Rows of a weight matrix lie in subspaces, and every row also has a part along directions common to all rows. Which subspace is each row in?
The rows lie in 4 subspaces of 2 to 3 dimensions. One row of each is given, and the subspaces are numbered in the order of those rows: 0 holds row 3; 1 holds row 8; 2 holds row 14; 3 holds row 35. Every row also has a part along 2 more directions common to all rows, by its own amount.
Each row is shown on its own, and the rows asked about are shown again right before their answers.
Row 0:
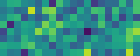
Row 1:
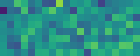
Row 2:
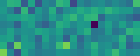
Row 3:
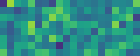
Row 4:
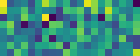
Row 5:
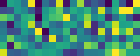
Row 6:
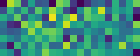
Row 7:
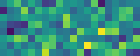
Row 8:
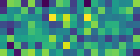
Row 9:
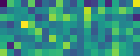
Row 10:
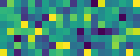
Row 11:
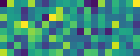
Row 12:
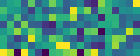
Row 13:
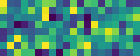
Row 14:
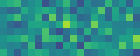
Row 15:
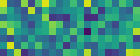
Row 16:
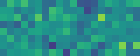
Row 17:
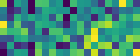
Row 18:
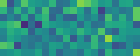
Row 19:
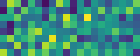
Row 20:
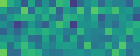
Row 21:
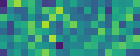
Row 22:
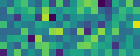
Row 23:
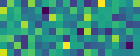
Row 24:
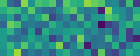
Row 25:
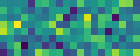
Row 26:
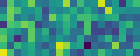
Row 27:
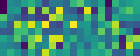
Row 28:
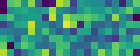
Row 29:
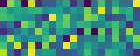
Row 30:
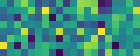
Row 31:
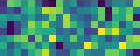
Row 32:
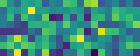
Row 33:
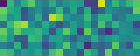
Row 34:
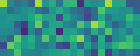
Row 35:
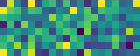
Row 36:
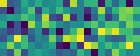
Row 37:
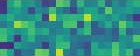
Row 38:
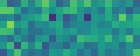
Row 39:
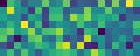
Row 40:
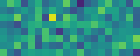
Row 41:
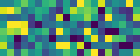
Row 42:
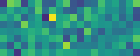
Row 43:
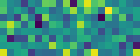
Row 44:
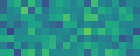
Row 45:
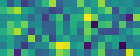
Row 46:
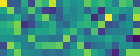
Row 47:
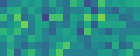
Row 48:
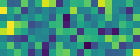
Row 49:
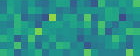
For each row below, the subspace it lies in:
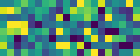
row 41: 2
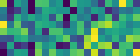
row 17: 3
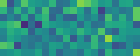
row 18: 2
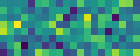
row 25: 3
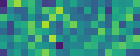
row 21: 0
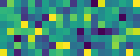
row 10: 1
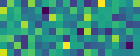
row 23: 3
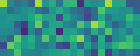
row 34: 2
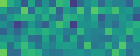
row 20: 0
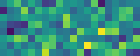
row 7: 1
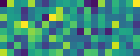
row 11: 0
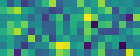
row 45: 0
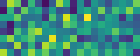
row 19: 1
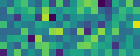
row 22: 2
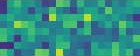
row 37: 3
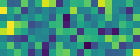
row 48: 1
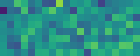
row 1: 3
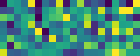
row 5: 2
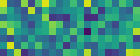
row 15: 1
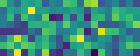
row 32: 3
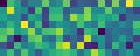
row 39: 2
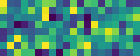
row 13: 3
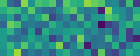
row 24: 3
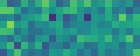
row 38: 1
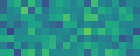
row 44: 1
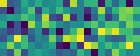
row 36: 2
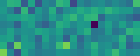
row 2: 0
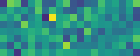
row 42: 2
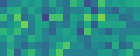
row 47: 0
